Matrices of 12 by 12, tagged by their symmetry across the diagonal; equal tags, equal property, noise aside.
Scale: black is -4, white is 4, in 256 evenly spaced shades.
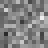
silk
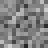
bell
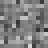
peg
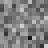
silk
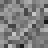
bell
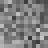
peg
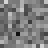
silk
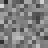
peg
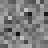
silk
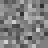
peg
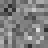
bell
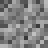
bell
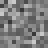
bell
